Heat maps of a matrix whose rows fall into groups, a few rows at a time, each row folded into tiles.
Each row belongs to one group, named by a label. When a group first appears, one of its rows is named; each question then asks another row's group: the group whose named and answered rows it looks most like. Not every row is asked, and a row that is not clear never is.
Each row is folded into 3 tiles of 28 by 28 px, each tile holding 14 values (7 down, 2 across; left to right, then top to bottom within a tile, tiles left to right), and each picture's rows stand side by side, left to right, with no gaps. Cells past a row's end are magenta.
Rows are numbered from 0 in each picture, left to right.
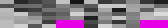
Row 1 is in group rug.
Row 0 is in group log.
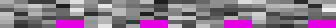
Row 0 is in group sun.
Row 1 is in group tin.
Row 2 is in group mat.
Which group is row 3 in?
sun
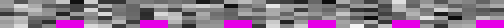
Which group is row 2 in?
sun
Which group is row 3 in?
rug
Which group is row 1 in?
log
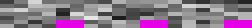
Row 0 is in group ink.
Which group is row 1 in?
mat
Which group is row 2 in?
rug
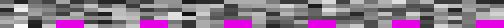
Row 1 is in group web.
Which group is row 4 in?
ink
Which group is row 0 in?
tin
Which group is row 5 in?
rug
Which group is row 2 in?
sun
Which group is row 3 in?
sun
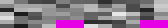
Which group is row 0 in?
sun
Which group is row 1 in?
web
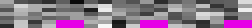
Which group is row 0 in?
rug
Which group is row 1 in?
tin
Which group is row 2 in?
web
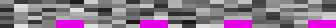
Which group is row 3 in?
ink
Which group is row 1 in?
log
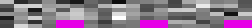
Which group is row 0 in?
rug
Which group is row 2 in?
ink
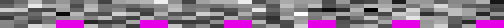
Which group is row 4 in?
rug
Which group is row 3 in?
ink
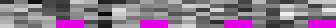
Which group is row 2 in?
tin
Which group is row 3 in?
sun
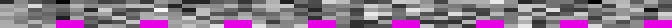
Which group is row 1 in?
rug
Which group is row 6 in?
tin
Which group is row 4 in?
sun
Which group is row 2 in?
log
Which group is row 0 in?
web
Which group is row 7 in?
ink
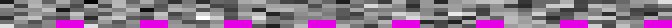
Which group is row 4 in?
ink
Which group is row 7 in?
mat
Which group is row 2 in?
web
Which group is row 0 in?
ink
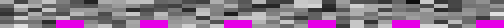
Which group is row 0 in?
tin
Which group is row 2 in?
log
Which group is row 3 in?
log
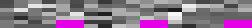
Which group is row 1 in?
mat
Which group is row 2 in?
sun
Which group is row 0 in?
ink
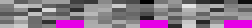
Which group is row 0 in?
tin
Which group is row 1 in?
web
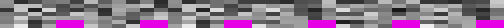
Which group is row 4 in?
mat
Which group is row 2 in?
tin
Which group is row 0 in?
tin
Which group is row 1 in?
log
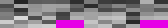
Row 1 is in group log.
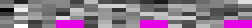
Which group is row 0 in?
tin
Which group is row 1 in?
rug
